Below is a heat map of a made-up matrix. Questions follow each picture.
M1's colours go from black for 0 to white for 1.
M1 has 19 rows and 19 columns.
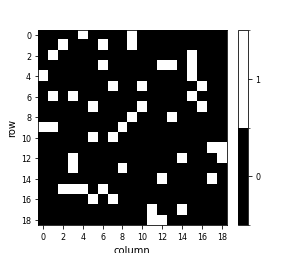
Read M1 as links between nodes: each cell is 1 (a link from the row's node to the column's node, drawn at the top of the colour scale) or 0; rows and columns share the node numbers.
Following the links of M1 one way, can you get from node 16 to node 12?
no
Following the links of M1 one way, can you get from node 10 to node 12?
no
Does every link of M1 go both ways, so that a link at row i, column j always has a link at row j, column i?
yes
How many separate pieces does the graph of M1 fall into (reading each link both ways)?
2
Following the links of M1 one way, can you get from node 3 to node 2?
yes
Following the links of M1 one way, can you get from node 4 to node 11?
yes
